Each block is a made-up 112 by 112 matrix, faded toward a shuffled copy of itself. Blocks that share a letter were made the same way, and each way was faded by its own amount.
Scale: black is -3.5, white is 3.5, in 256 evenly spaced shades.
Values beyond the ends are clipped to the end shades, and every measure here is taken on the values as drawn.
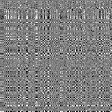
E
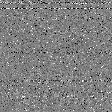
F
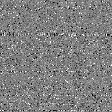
F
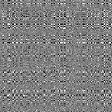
E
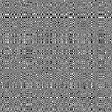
E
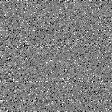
F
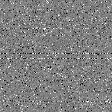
F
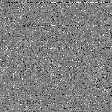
F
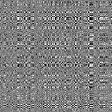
E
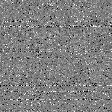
F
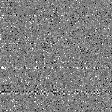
F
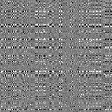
E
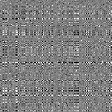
E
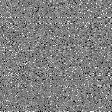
F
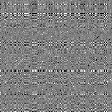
E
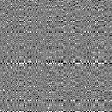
E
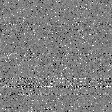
F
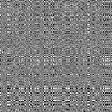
E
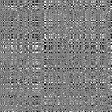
E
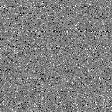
F
